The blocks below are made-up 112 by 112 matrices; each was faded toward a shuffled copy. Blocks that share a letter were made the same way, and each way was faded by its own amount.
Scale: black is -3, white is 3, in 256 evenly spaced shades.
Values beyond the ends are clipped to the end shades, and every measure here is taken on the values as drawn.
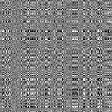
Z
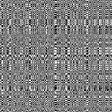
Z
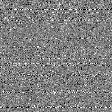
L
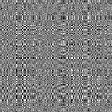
Z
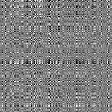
Z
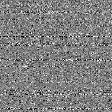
L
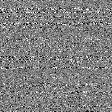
L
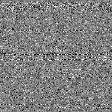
L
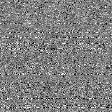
L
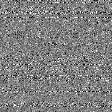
L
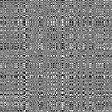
Z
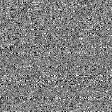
L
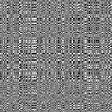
Z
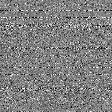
L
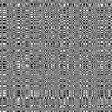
Z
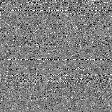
L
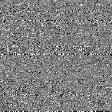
L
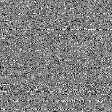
L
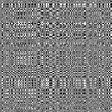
Z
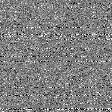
L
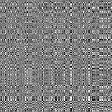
Z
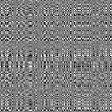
Z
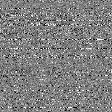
L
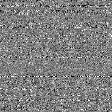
L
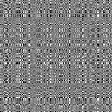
Z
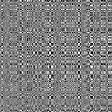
Z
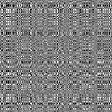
Z
